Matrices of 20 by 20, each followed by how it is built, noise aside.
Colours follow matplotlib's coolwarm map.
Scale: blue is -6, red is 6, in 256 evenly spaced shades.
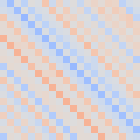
Toeplitz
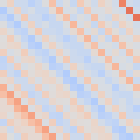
Toeplitz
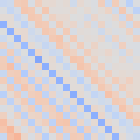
Toeplitz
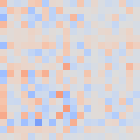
low rank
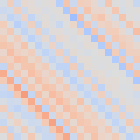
Toeplitz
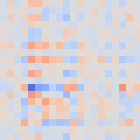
low rank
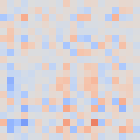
low rank
